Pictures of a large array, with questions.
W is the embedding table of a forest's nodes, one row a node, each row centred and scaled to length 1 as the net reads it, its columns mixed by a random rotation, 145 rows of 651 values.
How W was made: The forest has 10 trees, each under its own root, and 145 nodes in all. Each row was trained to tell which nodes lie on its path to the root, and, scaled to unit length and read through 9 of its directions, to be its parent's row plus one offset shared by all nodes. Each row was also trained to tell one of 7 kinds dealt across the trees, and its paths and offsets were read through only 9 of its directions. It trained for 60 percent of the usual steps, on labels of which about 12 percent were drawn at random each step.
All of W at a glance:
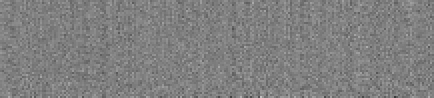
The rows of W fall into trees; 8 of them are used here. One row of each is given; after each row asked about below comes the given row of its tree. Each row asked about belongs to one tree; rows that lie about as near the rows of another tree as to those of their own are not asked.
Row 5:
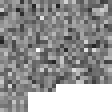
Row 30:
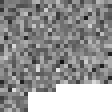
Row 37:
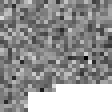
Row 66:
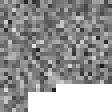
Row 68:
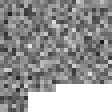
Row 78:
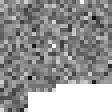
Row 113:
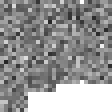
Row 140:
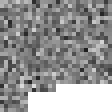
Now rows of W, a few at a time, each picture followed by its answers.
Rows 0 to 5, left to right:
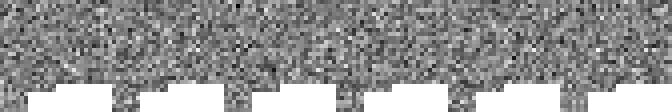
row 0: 113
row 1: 78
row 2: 140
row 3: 5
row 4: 78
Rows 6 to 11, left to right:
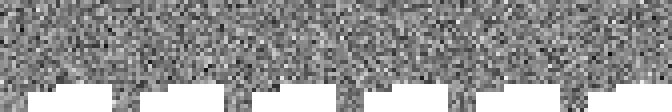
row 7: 113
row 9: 5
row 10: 68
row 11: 113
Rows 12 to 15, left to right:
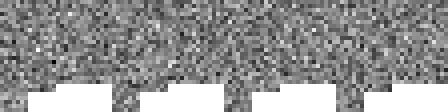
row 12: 37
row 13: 78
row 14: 113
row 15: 66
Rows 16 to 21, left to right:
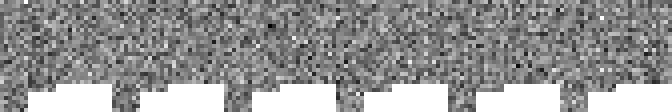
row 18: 30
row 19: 37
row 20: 5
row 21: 5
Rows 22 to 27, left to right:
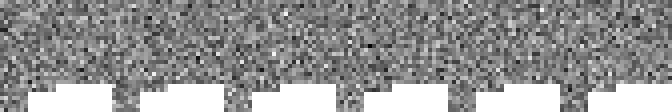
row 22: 140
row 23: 78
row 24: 78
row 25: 140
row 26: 5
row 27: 66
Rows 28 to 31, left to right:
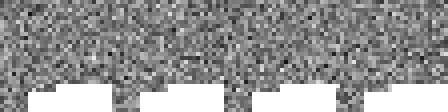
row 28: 30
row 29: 37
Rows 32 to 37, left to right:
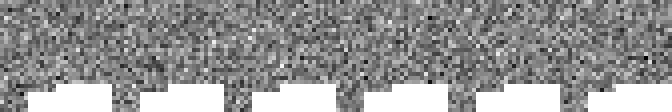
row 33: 140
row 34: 37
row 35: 78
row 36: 68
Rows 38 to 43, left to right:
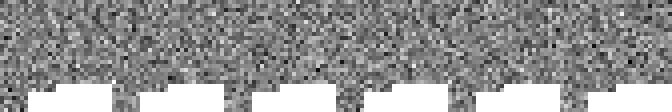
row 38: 30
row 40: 113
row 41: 30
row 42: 113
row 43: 5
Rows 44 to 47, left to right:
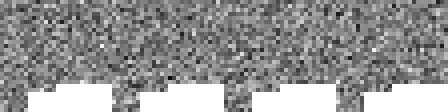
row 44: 113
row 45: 78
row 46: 68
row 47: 113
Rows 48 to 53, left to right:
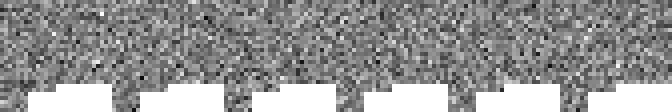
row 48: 113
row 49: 78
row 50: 68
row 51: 113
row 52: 66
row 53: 37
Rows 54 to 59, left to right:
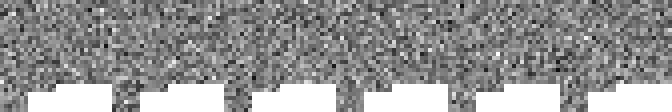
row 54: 113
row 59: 37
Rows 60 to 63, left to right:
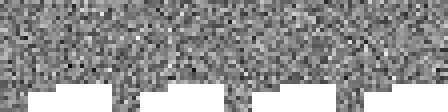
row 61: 37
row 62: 68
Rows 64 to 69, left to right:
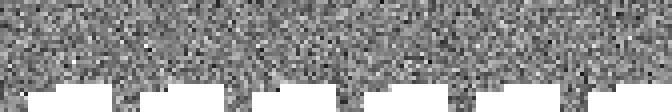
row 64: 37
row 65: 66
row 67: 37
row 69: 66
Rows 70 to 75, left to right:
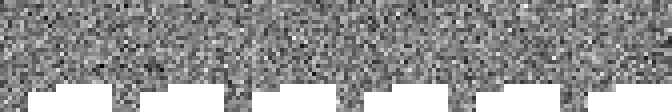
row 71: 140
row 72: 30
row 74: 68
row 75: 37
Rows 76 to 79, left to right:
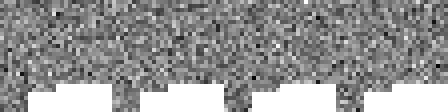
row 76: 66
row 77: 5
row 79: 66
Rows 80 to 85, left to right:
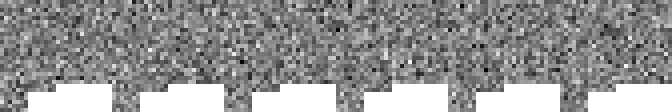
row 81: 5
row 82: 66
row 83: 37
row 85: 30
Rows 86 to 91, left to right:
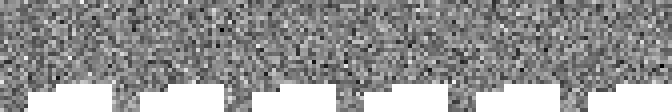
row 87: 113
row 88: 66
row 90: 68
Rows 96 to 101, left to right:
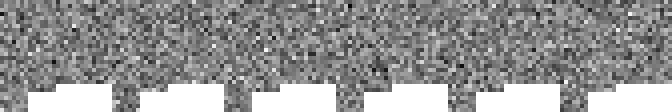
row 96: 37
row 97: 113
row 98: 5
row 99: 140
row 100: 140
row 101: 68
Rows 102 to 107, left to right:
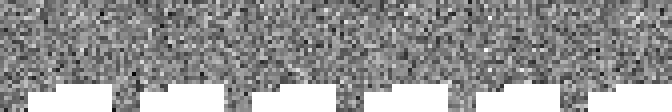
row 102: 68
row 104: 113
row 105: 68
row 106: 5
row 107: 68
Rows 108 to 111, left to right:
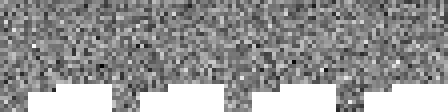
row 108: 66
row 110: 5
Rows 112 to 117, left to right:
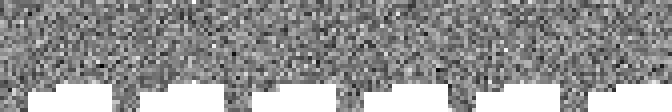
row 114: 37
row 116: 140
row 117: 30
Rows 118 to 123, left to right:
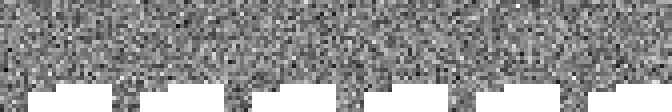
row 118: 66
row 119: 140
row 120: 5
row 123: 30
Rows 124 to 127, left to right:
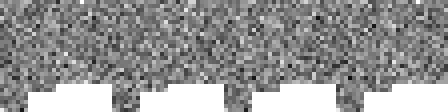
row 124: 37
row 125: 68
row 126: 37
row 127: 37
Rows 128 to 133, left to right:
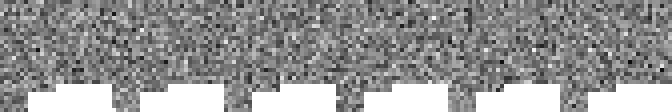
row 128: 68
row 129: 37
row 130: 66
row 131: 140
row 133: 5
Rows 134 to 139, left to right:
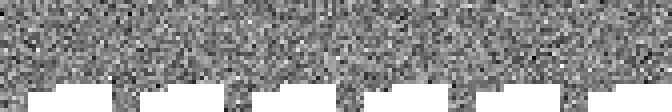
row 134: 140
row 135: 68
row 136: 5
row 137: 5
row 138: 5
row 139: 5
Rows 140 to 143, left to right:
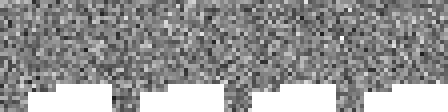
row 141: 68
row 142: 113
